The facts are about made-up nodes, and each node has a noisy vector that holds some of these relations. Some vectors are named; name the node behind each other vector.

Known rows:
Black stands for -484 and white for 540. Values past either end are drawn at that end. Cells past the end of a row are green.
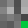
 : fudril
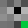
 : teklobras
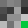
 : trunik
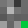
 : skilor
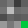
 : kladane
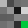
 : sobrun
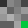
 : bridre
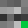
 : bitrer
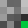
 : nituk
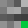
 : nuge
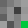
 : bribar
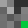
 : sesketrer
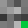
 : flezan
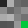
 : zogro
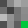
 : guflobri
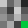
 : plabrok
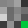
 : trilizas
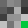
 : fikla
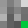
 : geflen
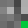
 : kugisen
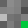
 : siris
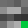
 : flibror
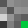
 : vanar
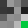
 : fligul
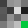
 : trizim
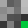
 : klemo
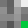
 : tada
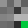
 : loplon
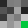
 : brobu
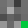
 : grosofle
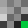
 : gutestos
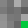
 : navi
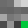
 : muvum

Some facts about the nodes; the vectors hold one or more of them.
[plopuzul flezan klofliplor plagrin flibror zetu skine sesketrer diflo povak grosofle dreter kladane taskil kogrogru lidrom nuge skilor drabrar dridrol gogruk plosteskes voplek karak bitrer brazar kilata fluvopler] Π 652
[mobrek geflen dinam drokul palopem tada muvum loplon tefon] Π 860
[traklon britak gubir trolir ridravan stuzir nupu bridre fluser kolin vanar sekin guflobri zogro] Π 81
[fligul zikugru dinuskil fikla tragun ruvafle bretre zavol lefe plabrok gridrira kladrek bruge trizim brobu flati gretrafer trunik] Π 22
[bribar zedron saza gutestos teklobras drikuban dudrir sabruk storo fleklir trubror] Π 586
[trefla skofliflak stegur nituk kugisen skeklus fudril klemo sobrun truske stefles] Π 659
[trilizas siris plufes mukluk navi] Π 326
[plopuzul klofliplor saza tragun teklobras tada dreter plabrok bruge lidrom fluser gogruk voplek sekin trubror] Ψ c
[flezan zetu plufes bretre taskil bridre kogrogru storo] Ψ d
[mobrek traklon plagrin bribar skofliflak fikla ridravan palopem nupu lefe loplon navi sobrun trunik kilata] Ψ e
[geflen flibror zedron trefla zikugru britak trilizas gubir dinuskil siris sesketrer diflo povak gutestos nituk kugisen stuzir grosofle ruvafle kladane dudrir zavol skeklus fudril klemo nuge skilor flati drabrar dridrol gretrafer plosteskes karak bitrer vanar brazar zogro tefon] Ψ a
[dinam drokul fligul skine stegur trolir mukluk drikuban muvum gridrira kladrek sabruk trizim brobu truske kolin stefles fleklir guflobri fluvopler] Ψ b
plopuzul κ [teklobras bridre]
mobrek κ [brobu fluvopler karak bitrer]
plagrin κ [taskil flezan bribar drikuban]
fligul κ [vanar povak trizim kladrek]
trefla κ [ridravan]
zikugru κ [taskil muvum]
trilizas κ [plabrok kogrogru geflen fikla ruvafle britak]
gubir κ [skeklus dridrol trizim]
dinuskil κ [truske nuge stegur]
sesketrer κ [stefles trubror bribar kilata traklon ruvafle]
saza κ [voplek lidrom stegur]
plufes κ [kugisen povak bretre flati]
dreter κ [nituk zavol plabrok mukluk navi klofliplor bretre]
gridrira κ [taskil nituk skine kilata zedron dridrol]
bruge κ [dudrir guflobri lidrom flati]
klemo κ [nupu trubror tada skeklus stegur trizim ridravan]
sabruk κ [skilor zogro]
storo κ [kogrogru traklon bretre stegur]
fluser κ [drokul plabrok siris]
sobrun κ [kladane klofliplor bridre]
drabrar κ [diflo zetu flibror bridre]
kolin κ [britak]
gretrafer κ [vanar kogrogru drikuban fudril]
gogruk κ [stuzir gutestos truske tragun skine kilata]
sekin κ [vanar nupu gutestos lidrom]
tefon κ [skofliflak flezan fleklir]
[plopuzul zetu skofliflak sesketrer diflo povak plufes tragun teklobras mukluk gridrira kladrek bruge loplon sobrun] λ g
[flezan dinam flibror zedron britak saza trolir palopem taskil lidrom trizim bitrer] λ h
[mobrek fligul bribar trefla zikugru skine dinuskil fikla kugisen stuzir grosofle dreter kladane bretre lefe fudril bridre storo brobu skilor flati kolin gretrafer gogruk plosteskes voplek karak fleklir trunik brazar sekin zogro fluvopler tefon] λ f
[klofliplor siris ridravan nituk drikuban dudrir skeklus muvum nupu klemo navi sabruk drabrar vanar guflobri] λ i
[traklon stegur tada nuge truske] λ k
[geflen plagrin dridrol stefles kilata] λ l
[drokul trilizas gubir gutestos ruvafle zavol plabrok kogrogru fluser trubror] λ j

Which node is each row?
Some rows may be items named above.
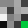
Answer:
gubir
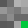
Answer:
saza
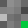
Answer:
siris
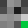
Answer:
mukluk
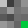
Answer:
klofliplor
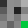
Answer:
fleklir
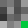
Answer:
skine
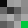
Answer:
kolin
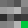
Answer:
bitrer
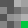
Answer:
mobrek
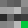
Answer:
bitrer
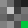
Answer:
diflo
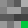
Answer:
nuge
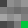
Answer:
tefon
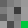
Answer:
bribar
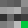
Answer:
bitrer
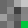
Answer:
drikuban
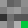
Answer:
lidrom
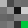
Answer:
sobrun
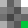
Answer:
stefles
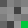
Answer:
storo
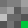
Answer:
dudrir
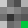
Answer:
dridrol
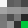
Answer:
kogrogru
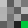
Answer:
trubror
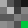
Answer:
zetu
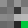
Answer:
loplon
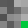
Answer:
mobrek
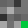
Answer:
karak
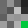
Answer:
bretre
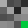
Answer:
plopuzul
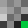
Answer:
gutestos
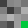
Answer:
sekin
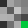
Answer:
britak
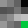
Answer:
tragun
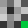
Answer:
fluser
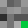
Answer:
lidrom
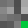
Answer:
trefla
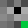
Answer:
teklobras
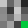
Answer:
plabrok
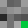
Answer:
lidrom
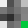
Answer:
plagrin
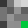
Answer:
dinam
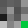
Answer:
fluvopler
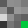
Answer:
vanar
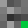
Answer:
drabrar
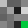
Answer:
skofliflak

